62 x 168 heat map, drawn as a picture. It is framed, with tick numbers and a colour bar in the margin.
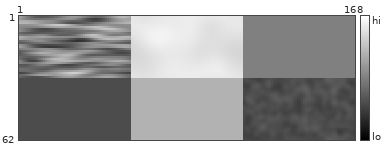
It is made of 2 by 3 panels. Panel 1,1: middling, streaked across, strong in contrast. Panel 1,2: very high, smooth, faint in contrast. Panel 1,3: middling, flat. Panel 2,1: low, flat. Panel 2,2: high, flat. Panel 2,3: low, blotchy, faint in contrast.
